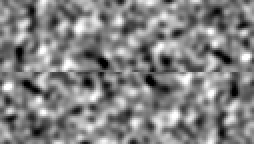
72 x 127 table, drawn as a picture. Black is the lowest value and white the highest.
A half turn leaves it unchanged. There are no regular stripes. The field is mottled with small blotches. No single row or column stands out from its neighbours. The values follow a bell shape.
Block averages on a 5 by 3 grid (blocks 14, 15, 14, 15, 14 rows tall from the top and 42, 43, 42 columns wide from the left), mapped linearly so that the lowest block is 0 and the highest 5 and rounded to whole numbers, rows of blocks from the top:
352 / 444 / 404 / 444 / 253
